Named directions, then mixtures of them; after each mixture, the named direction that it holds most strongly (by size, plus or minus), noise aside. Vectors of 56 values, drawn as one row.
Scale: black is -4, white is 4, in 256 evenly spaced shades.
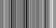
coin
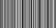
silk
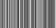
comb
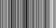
coin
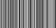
comb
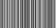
comb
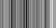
coin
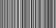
silk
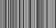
comb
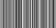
silk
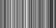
coin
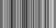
coin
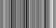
coin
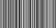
comb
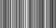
coin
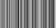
comb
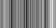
coin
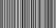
silk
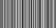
silk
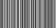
comb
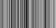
coin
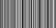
silk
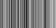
coin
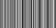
silk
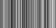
coin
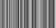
comb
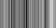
coin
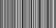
silk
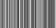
comb
